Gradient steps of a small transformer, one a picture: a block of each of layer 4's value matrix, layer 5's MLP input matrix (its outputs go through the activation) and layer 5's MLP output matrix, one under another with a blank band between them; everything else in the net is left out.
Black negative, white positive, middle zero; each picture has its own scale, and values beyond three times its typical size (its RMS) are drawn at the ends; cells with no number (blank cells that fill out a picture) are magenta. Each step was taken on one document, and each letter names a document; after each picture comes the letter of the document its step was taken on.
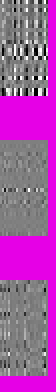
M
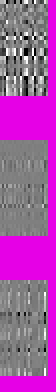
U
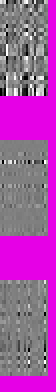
U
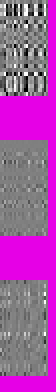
M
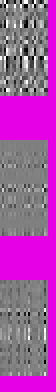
U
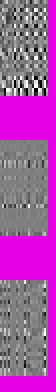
M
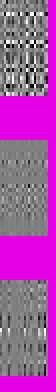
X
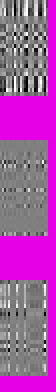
M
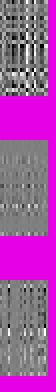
X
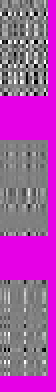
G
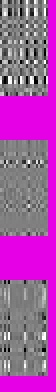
G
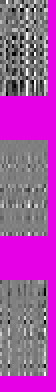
X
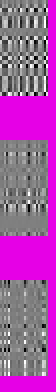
G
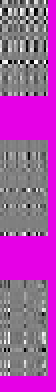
G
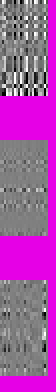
M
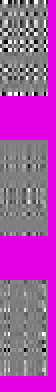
G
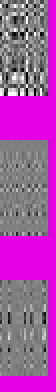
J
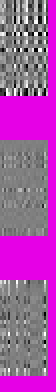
M
